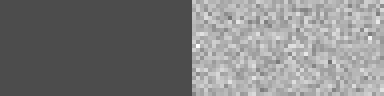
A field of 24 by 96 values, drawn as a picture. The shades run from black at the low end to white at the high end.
The table splits into one row of 2 panels. Panel 1,1: low, flat. Panel 1,2: high, fine-grained.
